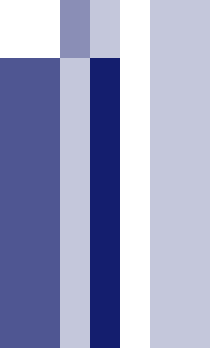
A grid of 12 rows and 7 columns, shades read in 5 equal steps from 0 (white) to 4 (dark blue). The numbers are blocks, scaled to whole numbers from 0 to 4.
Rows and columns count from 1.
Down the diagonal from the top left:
0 0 1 4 0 1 1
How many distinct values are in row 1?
3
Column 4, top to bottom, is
1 1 4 4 4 4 4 4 4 4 4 4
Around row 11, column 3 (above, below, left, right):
1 1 3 4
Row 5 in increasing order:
0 1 1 1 3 3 4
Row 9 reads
3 3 1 4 0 1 1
